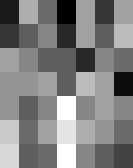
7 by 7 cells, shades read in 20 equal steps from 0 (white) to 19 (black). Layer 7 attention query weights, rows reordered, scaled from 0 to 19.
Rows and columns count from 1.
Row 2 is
15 12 9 16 7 12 5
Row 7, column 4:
0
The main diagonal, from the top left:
17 12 12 12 9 8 14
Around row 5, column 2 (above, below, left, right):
8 11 8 9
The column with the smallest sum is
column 5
